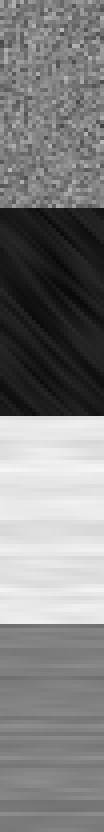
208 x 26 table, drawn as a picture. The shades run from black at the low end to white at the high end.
It is made of 4 by 1 panels. Panel 1,1: middling, fine-grained. Panel 2,1: very low, slanting down to the right, faint in contrast. Panel 3,1: very high, streaked across, faint in contrast. Panel 4,1: middling, streaked across, faint in contrast.
